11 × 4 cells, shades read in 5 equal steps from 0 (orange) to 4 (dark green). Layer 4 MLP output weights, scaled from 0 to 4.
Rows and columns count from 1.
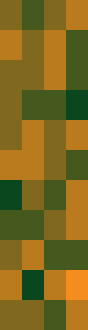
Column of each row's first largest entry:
2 4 4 4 1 4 1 1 3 2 3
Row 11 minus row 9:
0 1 0 -2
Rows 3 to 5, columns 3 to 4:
1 3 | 3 4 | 2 1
